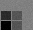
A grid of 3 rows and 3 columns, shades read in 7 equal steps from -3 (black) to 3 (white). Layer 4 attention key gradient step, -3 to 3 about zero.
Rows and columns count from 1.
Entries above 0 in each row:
0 0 0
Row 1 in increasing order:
0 0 0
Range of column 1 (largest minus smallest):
3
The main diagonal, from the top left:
0 -1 0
